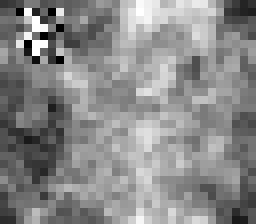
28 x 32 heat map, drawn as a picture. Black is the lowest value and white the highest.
Odd patch: rougher, in the top left. Roughest part: top left. Grain: blotchy. Stripes: none.
